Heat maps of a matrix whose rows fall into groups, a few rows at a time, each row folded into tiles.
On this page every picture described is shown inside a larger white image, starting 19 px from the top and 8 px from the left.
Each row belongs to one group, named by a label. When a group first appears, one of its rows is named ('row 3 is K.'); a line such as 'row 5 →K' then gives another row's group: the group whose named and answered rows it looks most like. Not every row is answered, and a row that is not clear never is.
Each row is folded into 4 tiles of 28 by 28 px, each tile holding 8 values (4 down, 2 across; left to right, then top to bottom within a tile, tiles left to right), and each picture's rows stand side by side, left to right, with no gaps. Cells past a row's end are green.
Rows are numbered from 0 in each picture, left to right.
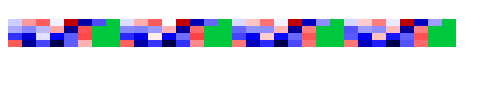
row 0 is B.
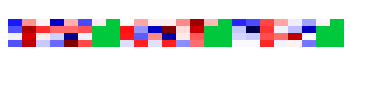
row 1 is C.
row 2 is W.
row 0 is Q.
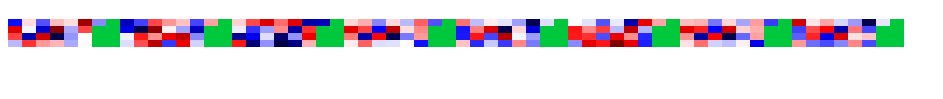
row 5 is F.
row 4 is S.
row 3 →C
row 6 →C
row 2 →B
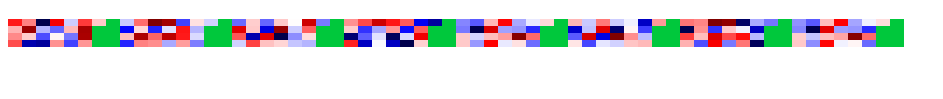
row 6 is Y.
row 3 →B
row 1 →Y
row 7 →W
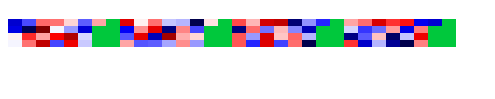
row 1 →S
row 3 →B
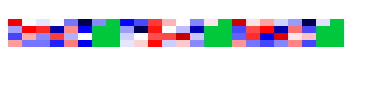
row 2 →S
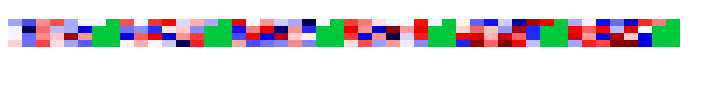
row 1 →B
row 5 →F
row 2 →S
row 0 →W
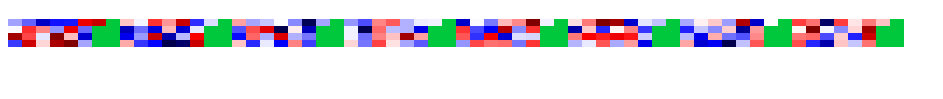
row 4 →C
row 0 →F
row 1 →B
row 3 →W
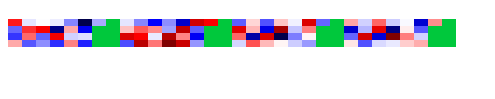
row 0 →S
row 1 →F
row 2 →C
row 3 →S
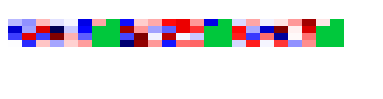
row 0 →S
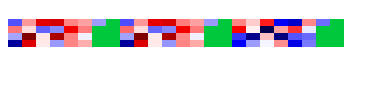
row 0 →Y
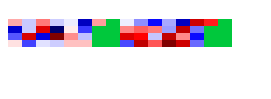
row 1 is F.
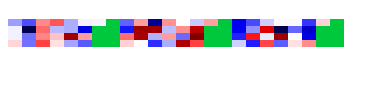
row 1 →Q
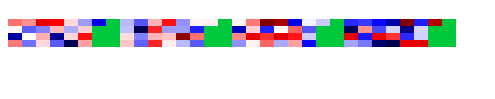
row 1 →W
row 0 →B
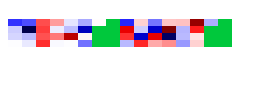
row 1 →C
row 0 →W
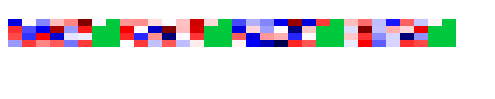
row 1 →C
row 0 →C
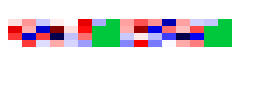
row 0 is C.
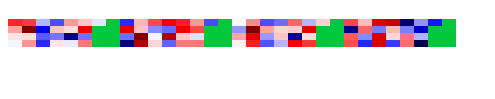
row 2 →Q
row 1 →Y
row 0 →Q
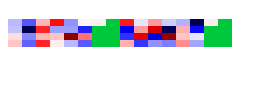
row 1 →S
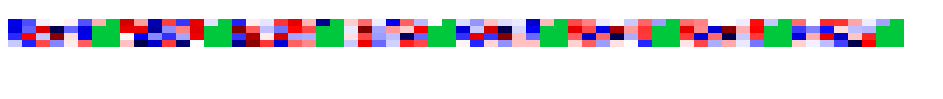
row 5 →C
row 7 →B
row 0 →S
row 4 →S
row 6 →C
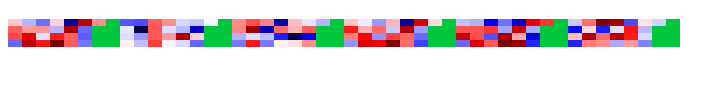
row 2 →Q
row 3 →F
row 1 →W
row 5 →Y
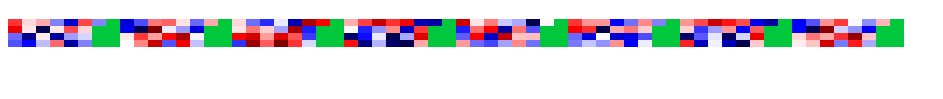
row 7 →W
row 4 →S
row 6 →B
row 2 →F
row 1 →W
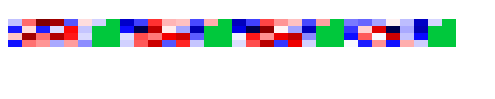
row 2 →W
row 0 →Y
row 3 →S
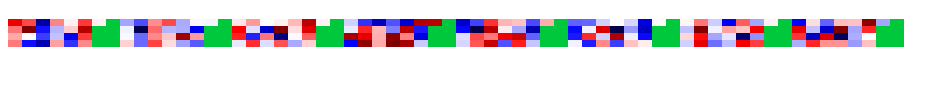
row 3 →F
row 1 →W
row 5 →S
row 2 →C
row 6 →Q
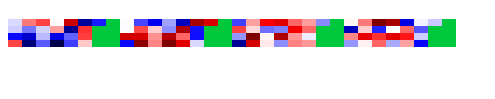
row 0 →B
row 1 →F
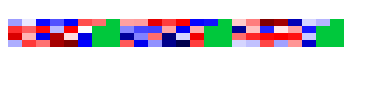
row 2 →Y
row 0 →F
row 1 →B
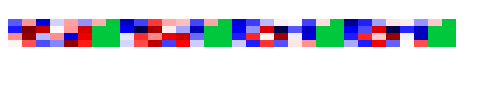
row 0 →Q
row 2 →S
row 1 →W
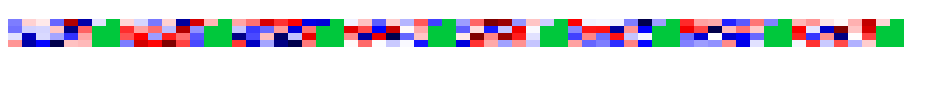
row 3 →C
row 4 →Y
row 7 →C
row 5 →S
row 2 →B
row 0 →B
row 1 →F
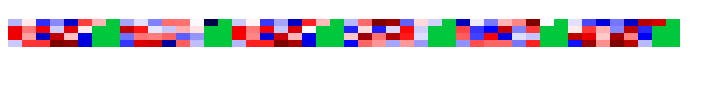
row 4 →C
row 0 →F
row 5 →F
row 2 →F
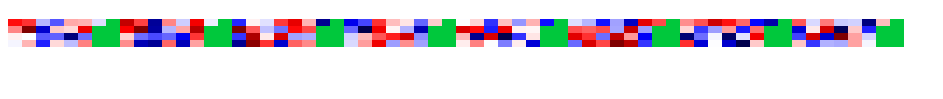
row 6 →B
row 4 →C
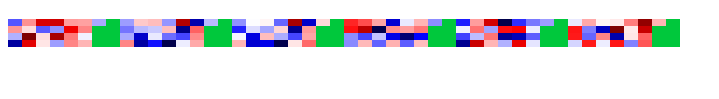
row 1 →B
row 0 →Y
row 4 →Q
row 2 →B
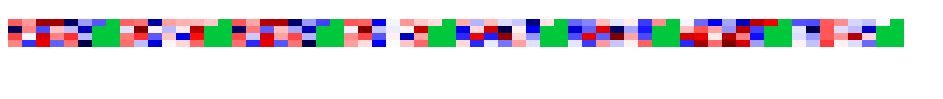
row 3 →Q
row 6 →F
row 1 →Q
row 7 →W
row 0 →Y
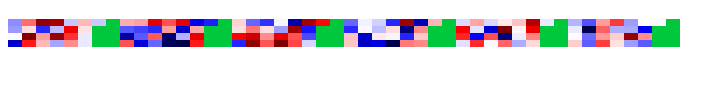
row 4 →C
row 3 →B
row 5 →W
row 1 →B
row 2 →F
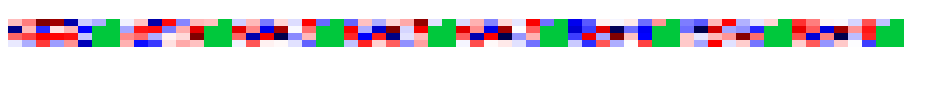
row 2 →C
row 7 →C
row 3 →C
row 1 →Q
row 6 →W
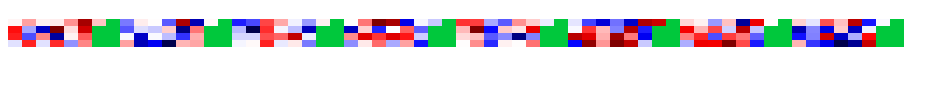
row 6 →F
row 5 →F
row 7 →B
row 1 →B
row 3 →Y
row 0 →C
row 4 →Q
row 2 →W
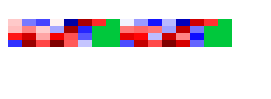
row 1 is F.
